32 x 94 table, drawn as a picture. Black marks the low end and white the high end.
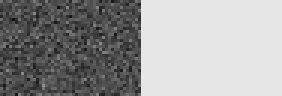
It is made of 1 by 2 panels. Panel 1,1: low, fine-grained. Panel 1,2: very high, flat.
